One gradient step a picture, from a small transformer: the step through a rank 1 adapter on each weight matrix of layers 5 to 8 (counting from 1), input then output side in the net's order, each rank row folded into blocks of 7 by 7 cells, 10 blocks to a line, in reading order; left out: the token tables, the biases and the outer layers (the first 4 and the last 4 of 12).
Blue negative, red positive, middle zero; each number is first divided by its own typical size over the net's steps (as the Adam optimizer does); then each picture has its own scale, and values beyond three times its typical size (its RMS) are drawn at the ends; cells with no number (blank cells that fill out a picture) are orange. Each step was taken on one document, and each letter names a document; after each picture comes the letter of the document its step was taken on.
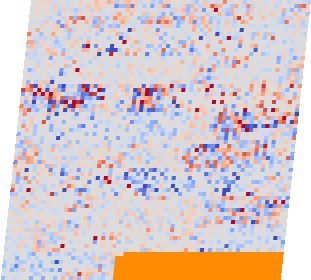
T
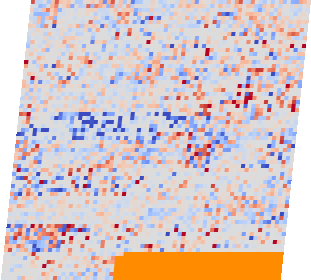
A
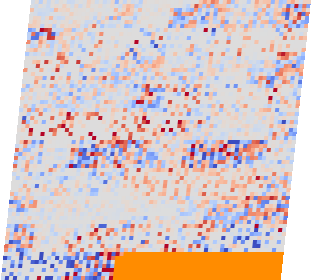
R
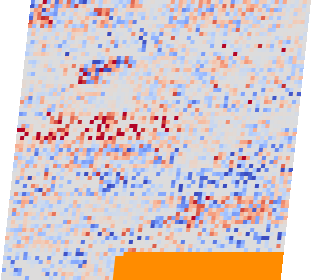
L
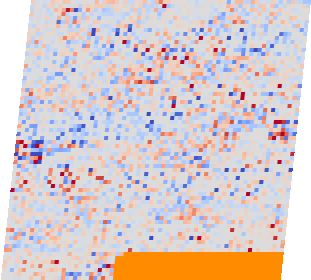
T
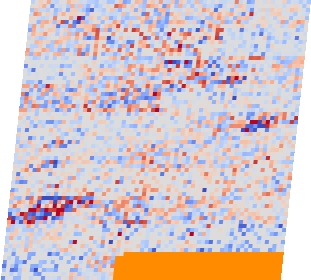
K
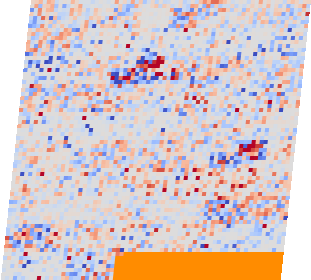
R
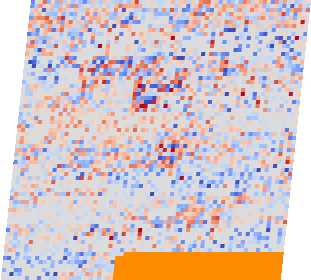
L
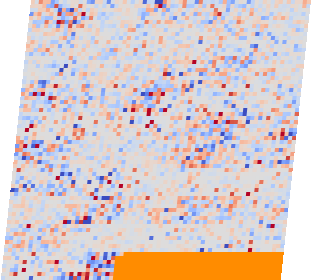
T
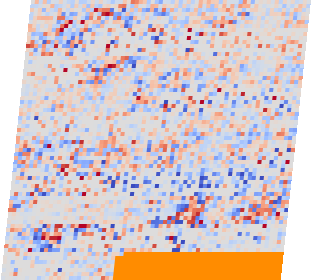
L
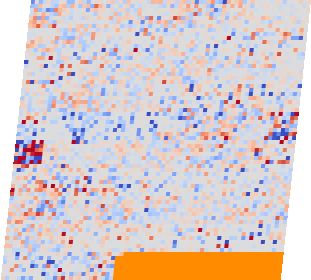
A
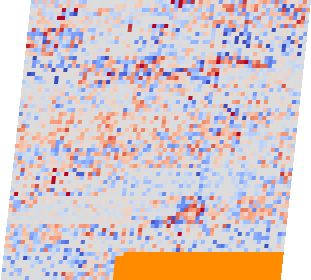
L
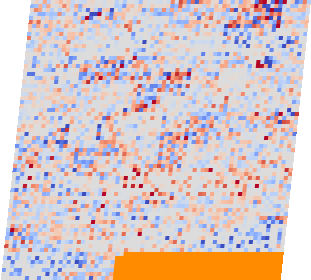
L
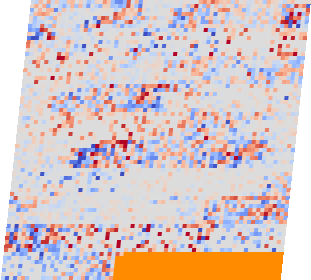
R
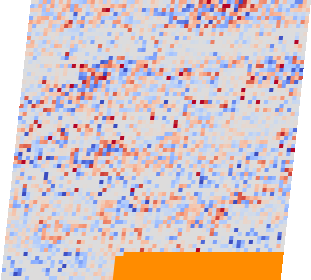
L
